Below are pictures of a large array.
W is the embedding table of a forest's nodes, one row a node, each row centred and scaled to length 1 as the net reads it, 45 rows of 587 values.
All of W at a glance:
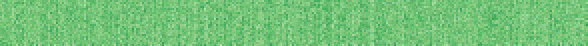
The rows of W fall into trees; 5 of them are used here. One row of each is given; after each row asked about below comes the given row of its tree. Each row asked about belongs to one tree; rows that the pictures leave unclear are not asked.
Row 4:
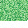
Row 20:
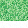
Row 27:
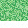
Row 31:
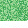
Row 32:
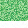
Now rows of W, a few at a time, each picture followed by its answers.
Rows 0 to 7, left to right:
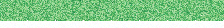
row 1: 4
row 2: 32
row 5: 27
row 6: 31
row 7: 27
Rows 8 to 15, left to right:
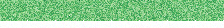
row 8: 31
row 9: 32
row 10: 31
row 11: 4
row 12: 27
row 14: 20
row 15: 4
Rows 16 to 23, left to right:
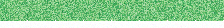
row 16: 20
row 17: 4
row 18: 4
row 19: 4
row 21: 31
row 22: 27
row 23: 31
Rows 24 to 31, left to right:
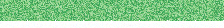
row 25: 4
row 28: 27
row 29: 32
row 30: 27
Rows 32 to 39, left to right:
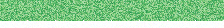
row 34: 27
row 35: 4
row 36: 32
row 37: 4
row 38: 27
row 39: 32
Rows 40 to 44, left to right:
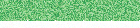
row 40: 4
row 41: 20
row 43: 27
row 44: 27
